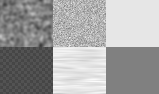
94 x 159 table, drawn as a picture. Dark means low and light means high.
The table splits into 2 rows of 3 panels. Panel 1,1: middling, blotchy. Panel 1,2: high, fine-grained. Panel 1,3: very high, flat. Panel 2,1: low, checkered, faint in contrast. Panel 2,2: very high, streaked across, faint in contrast. Panel 2,3: middling, flat.
